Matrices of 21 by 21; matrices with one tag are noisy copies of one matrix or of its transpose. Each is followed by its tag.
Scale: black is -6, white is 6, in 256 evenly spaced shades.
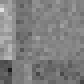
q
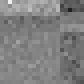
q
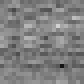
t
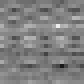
t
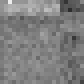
q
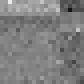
q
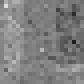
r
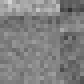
q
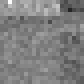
q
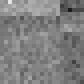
q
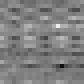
t
